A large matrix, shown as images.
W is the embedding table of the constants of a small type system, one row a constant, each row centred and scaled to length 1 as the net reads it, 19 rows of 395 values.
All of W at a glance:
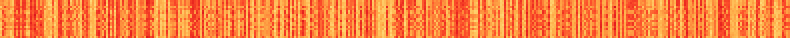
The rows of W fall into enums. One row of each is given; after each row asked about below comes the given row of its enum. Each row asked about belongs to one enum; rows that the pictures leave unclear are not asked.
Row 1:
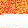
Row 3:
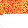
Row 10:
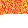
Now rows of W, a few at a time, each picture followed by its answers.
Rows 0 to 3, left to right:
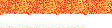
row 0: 1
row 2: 1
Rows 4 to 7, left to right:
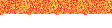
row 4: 1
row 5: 10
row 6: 10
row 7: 3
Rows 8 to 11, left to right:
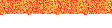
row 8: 3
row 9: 1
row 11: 3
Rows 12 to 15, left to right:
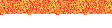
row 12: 3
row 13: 10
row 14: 3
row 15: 10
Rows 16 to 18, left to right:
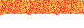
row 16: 10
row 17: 10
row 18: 1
